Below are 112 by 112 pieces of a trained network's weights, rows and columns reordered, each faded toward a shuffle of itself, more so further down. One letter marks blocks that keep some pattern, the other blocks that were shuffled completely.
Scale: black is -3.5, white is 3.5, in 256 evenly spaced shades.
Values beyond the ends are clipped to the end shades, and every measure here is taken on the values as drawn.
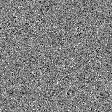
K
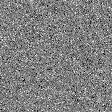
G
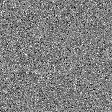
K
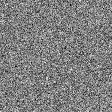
G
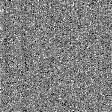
K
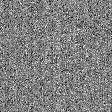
K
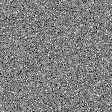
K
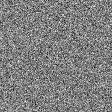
G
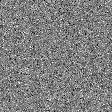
G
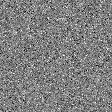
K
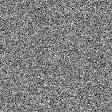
G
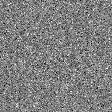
G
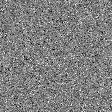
G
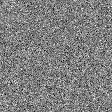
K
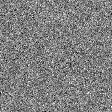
G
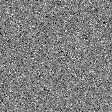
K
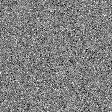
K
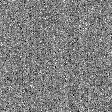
K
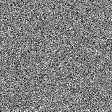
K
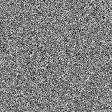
K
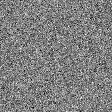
G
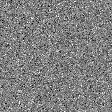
G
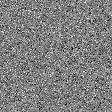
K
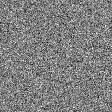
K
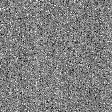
K
